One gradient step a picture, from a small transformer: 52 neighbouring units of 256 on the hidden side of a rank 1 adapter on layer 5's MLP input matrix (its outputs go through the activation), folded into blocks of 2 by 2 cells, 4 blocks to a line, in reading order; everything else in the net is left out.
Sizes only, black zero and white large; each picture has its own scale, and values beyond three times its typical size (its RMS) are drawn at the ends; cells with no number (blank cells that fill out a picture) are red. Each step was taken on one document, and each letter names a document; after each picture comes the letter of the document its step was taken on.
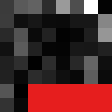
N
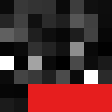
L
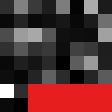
N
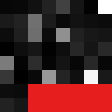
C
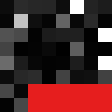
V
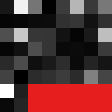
N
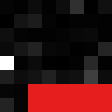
L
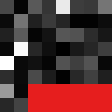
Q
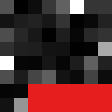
Q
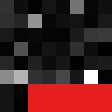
L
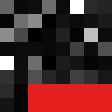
L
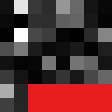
N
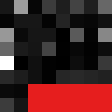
V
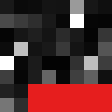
C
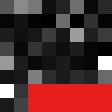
V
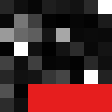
C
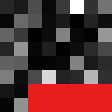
Q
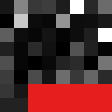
V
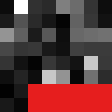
N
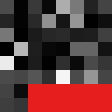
C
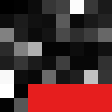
Q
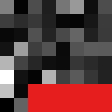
Q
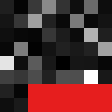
L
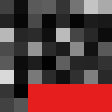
Q
